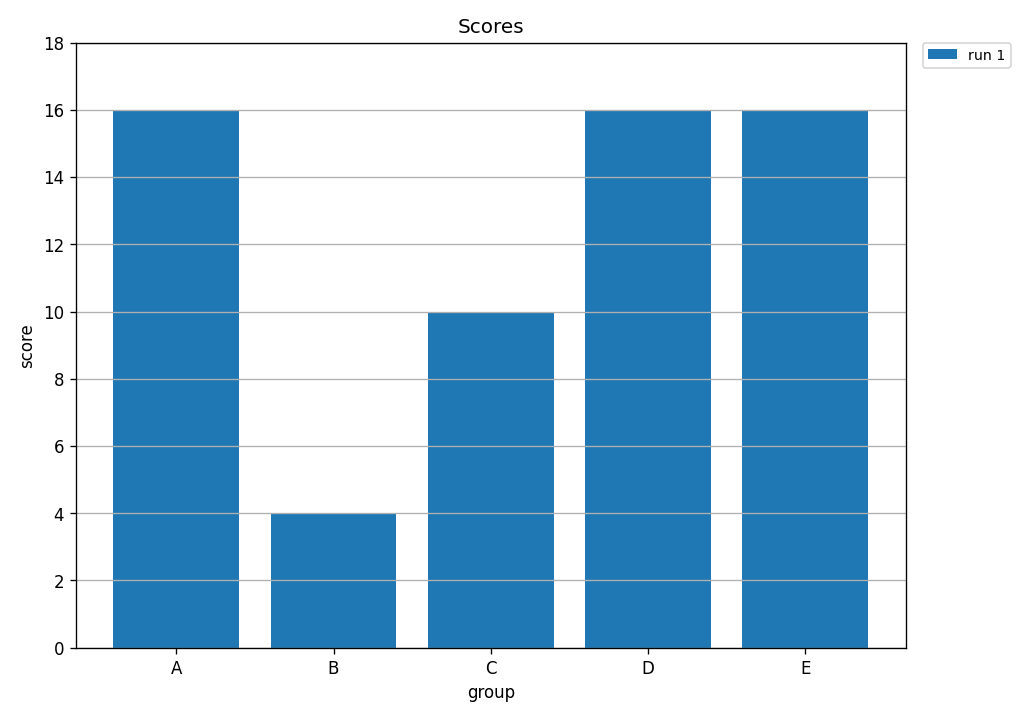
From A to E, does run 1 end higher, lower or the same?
the same
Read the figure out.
Title: Scores
x-axis: group, ticks A B C D E
y-axis: score, ticks 0 2 4 6 8 10 12 14 16 18
Legend: run 1
Values:
run 1: 16 4 10 16 16
